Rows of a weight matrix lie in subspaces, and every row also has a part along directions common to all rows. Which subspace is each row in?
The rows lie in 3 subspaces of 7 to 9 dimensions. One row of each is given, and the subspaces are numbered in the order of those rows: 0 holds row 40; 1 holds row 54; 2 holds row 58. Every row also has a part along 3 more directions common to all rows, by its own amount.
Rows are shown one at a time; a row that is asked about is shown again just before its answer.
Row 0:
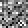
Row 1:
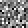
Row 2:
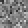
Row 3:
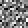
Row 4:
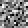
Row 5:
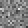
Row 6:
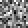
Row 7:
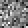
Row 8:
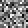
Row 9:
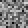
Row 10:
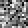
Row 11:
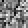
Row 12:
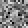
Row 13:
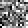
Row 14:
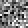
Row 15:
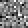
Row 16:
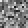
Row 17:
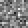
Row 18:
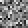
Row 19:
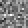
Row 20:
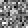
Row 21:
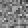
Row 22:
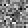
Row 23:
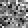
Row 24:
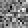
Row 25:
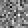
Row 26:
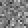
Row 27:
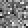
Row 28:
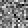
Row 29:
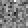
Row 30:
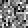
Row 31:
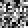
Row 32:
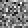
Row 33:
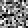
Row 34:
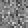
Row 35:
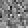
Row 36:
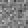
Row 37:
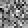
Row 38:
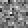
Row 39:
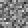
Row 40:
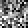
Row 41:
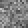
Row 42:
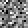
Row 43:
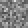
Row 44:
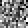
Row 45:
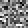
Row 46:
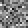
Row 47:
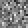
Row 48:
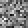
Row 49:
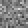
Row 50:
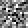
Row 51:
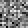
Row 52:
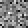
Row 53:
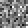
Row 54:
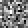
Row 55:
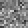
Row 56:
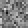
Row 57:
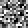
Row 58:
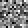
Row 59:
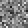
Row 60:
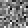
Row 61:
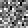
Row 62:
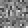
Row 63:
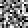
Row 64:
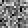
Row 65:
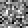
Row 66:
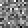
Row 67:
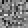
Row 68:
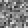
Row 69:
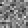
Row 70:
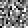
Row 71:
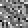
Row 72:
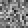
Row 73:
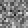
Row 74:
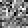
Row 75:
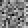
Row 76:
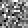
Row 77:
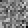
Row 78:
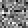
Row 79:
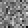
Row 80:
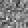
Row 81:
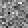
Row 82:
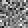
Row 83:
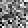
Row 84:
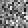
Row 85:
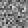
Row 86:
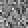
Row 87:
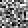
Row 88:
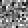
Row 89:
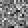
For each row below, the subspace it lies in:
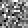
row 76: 2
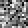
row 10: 0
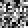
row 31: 2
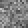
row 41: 0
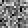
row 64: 2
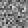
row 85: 0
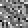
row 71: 1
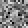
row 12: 1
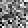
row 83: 0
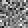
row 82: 2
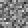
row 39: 2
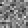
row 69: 1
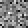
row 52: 0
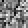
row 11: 2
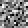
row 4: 2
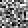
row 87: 0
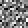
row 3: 2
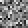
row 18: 1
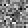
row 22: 2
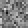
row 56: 0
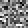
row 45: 1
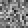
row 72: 1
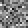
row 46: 1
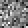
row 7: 0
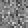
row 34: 2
